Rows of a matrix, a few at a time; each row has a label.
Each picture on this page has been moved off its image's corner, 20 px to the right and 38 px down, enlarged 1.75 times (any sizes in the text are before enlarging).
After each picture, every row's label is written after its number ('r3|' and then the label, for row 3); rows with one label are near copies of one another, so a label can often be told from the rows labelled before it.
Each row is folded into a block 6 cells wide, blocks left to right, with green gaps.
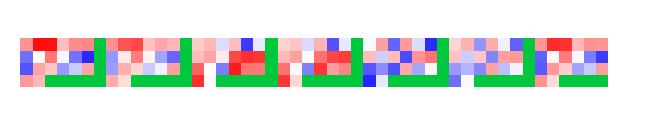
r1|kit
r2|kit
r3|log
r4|log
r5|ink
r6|ink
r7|kit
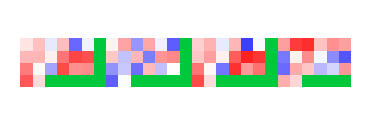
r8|log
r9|ink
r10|log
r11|kit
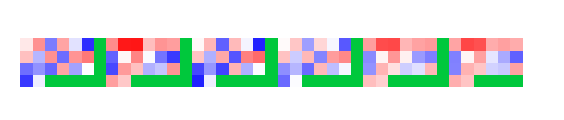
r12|ink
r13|kit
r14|ink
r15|ink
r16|kit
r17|kit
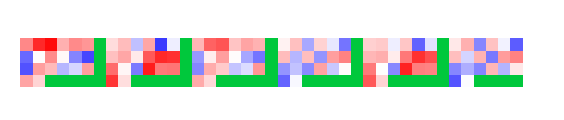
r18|kit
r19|log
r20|kit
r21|ink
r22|log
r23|ink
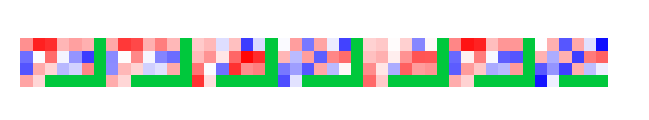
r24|kit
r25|kit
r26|log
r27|ink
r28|log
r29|kit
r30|ink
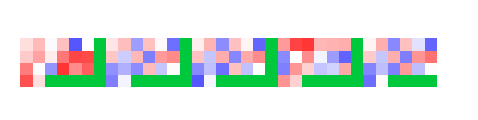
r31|log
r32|ink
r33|ink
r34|kit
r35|ink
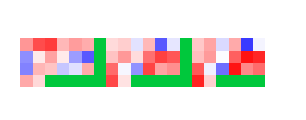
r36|kit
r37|log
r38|log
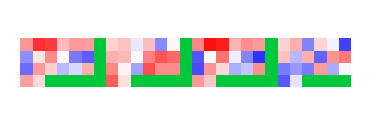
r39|kit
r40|log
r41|kit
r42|ink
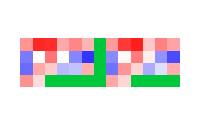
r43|kit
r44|kit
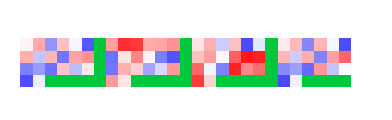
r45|ink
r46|kit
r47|log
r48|ink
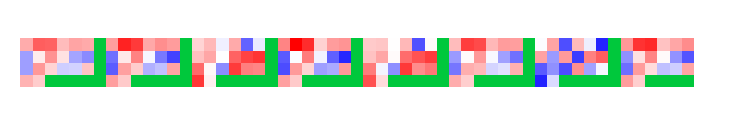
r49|kit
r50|kit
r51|log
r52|kit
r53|log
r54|kit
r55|ink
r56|kit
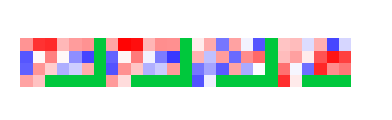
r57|kit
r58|kit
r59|ink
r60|log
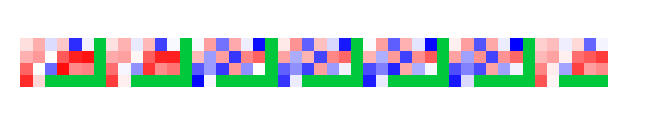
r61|log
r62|log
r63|ink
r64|ink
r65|ink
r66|ink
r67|log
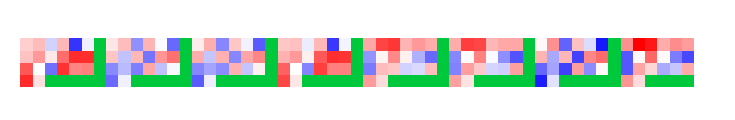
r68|log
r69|ink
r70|ink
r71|log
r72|kit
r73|kit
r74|ink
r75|kit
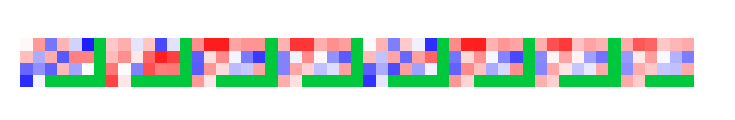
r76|ink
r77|log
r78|kit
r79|kit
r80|ink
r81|kit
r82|kit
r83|kit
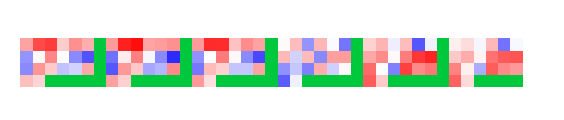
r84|kit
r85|kit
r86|kit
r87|ink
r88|log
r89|log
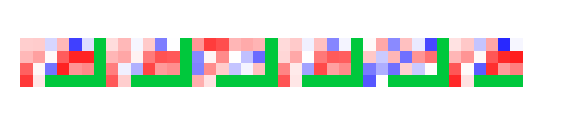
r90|log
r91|log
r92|kit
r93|log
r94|ink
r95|log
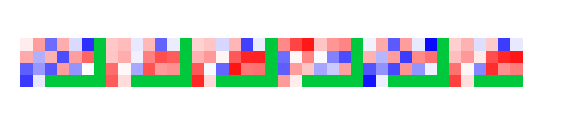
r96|ink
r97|log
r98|log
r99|kit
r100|ink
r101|log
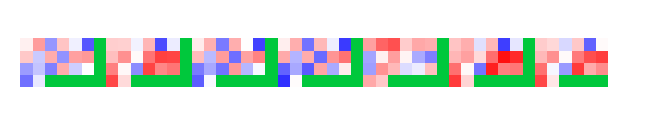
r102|ink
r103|log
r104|ink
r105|ink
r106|kit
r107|log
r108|log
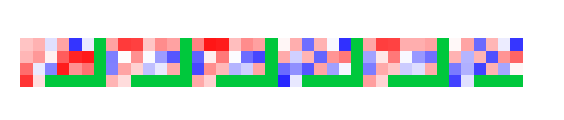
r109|log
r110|kit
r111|kit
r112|ink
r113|kit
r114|ink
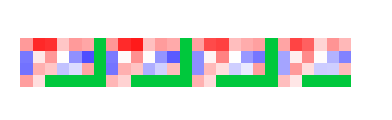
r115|kit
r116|kit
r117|kit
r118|kit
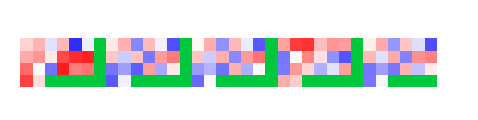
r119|log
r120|ink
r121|ink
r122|kit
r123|ink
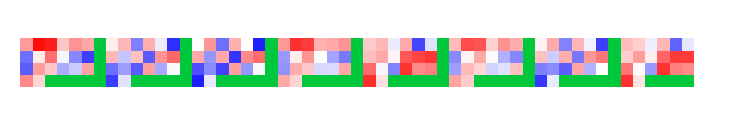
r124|kit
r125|ink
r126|ink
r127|kit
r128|log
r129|kit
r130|ink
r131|log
